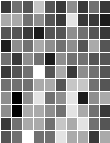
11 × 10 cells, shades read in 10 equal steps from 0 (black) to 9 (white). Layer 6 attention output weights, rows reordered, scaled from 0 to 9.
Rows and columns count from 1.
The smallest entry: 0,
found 2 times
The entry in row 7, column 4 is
6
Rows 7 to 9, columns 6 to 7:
3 7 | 5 8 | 4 8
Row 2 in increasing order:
1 2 2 2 3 4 5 6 6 8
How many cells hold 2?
15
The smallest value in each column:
1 0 2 1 1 2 2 1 2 1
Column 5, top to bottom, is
3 3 3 5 1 3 6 4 5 4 4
